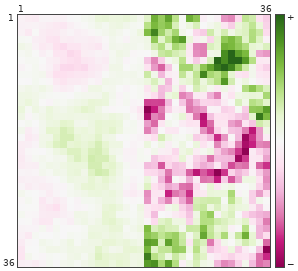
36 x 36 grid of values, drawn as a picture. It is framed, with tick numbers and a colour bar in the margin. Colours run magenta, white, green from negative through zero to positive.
No overall slope runs across the table. There are no regular stripes. A vertical seam about 50% of the way across splits the table, and the left part is calmer. The ninth with the lowest average is the middle right. The field is mottled with small blotches.
